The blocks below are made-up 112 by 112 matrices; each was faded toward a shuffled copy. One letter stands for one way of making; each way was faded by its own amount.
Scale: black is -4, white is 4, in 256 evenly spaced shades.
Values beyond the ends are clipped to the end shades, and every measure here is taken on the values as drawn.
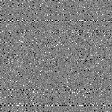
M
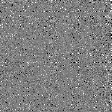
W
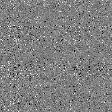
W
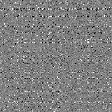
M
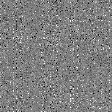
W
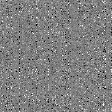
W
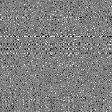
M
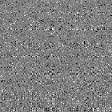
M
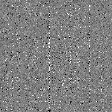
W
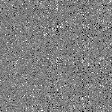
W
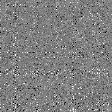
W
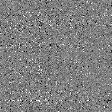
W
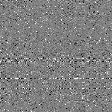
M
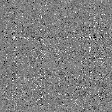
W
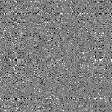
M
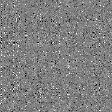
W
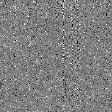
W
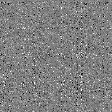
W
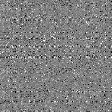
M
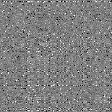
M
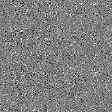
W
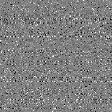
M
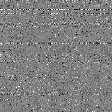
M
